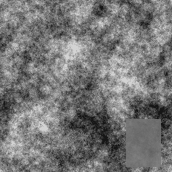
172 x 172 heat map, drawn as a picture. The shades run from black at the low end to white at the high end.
Histogram: bell-shaped. Mirror symmetry: none. Ninth with the lowest average: bottom middle. Calmest part: bottom right. Odd rows or columns: none. Odd patch: calmer, in the bottom right.
